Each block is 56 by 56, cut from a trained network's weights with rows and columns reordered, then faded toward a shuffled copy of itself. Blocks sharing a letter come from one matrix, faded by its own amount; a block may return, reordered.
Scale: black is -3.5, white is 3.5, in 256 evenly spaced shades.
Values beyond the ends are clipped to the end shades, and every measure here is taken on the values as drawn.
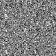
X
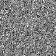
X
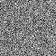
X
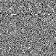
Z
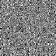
Z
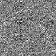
Z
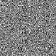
Z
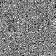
X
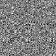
Z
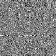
Z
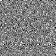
Z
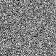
X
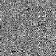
Z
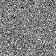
X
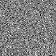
Z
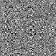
Z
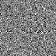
Z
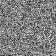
X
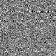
Z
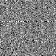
Z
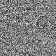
X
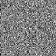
Z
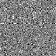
Z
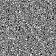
X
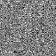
Z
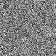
X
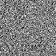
X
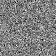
X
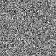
X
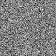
X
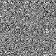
Z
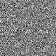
Z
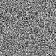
X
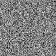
X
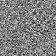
X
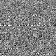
Z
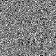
Z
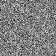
X
